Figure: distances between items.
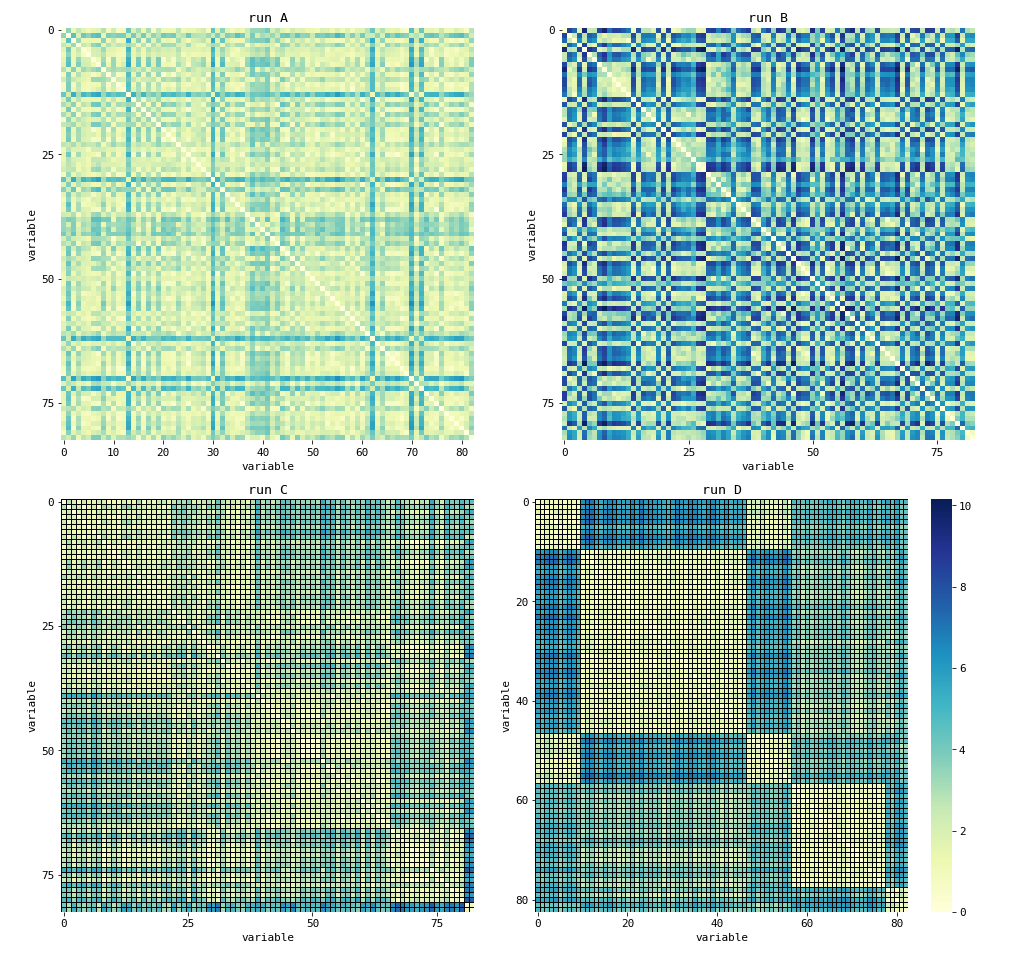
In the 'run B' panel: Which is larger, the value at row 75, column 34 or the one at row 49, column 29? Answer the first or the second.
the second
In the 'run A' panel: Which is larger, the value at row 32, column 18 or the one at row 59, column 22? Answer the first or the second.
the first
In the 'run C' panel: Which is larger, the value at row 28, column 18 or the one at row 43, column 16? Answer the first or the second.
the second
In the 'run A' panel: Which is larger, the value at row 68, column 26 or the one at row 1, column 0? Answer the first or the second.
the second
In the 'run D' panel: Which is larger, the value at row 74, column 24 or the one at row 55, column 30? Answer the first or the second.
the second
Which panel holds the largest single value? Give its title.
run B
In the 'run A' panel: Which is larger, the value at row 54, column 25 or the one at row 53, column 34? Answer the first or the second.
the second
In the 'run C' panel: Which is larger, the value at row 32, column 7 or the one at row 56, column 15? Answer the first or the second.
the second
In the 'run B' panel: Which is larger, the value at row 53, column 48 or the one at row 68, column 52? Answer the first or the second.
the second
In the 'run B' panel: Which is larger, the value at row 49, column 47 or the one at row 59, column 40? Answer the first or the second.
the second
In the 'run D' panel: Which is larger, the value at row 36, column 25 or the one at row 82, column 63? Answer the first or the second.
the second
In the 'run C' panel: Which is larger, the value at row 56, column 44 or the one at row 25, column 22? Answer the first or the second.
the second
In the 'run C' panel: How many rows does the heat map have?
83
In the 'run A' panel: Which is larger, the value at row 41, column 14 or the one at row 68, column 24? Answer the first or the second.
the first
